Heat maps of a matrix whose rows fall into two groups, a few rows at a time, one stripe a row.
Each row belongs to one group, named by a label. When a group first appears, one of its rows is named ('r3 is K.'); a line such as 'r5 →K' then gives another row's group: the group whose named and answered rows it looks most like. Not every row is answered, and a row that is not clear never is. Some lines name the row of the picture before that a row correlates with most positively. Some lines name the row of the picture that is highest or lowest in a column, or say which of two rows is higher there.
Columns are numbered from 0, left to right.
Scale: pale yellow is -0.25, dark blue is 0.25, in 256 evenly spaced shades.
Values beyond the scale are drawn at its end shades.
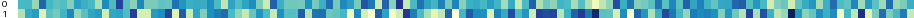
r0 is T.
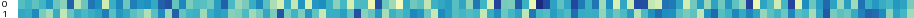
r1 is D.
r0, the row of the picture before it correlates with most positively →1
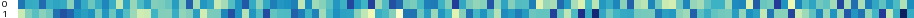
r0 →T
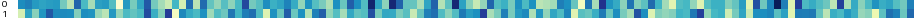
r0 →T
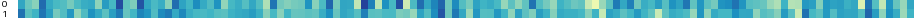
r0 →T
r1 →T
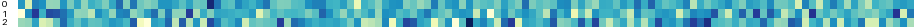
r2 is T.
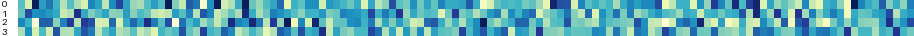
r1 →T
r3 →D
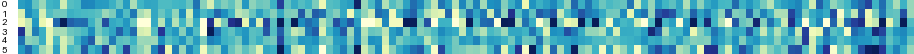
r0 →D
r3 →D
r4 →D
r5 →D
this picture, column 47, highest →2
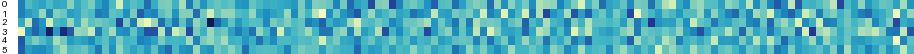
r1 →D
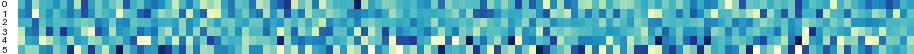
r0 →D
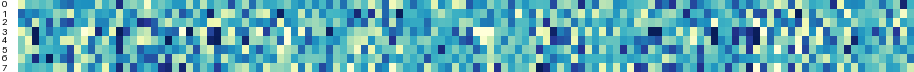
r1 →T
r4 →D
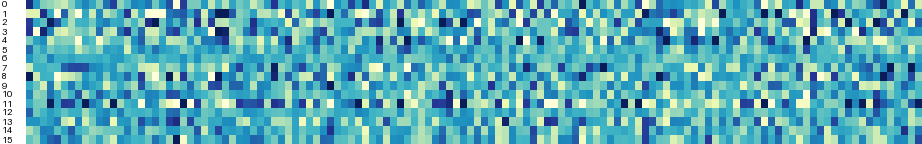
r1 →D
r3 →D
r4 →T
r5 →T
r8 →D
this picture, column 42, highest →3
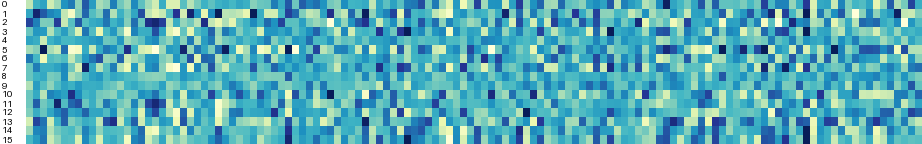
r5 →D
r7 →T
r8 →D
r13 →D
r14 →T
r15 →T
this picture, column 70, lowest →12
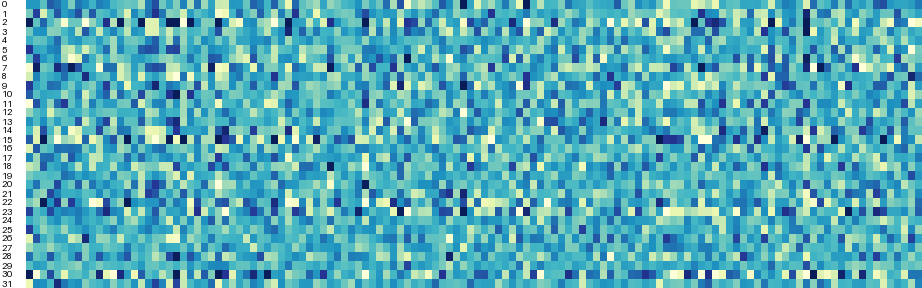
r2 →T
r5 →T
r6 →T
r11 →D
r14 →D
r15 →D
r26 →T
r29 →T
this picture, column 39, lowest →6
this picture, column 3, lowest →12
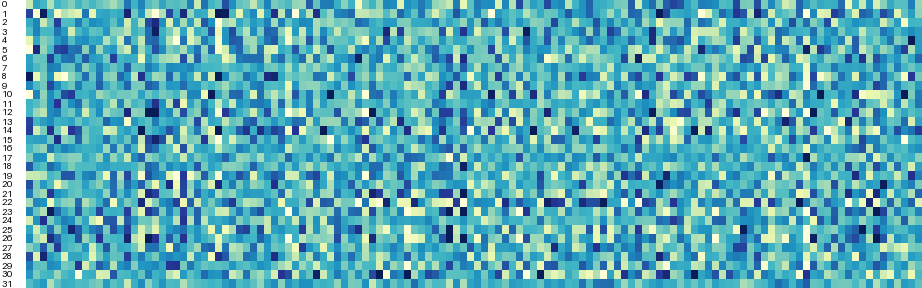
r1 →D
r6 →T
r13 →T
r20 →D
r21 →T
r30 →T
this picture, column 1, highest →5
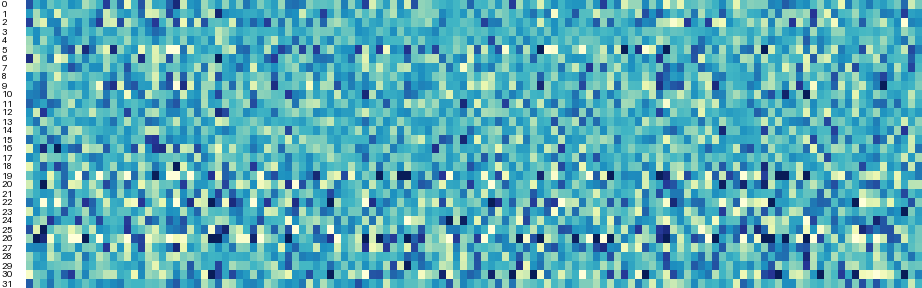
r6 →D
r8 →D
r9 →D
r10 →T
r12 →D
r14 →D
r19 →T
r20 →D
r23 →D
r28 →T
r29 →T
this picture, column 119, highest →25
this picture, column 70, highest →26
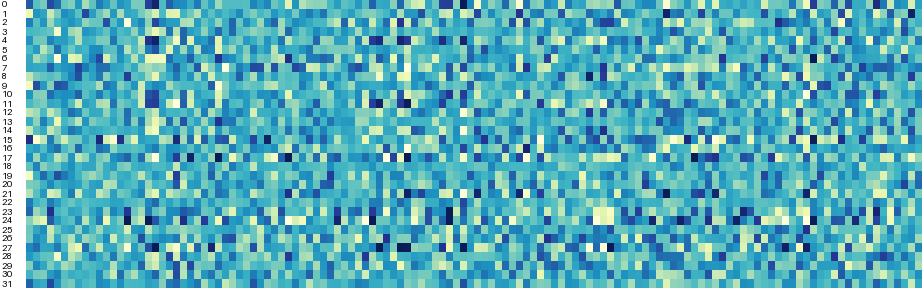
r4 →T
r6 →D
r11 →T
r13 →D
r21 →T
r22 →T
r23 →T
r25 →T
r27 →T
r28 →D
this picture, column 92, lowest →15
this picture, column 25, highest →24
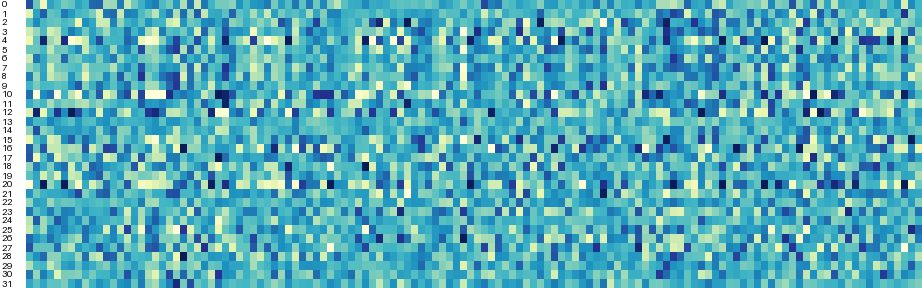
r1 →D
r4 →D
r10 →D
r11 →T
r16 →D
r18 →D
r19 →D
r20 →D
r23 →T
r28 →D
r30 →D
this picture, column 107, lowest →27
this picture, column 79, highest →16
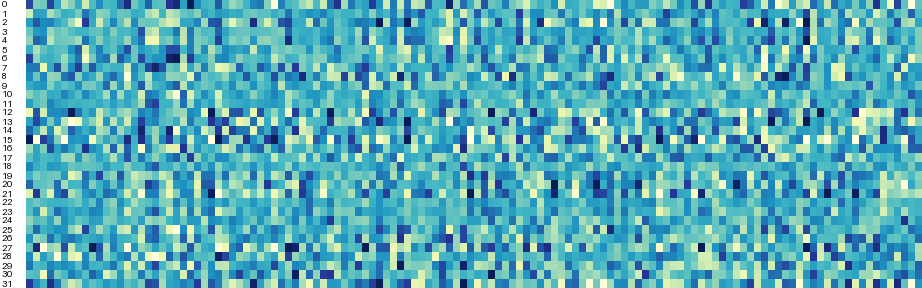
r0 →T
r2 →T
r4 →T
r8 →T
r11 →T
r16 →T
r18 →T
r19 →D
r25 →T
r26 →T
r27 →D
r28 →D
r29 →T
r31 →T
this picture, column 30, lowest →13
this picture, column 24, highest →31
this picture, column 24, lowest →20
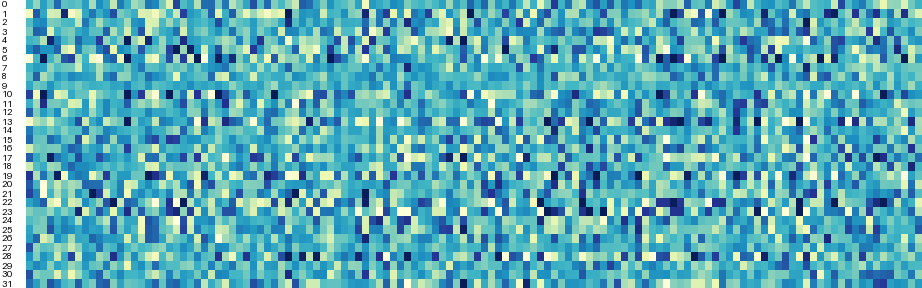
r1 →D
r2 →T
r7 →T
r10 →D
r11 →D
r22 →D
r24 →T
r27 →D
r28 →T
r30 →D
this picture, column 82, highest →23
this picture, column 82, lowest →24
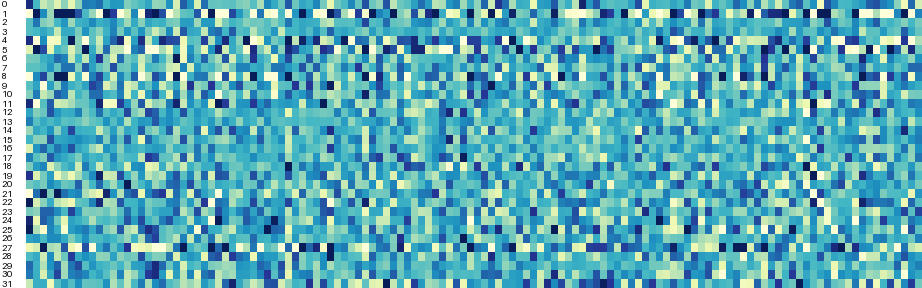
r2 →D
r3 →D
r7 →T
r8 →D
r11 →D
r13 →T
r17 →T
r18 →T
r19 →D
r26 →T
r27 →D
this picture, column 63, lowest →24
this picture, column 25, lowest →1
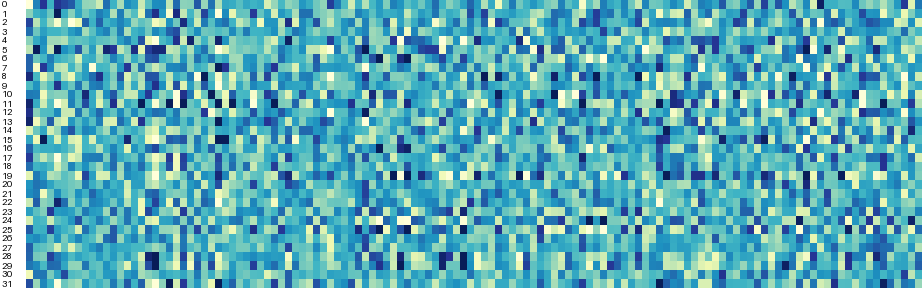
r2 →D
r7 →D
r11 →D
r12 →D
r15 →D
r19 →T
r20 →T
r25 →T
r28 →T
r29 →T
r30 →D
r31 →D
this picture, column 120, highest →24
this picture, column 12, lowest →13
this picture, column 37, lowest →28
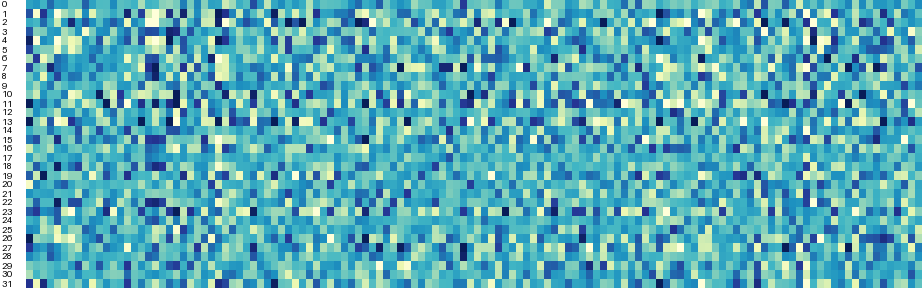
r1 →D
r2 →T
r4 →D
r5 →D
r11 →T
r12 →D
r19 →D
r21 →T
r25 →D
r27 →T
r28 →T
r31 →D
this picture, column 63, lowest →13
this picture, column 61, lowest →7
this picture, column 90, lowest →6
